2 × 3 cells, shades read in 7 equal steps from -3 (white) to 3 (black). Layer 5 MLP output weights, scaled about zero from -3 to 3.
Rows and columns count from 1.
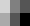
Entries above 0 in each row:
1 2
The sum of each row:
-1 3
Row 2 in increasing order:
-1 1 3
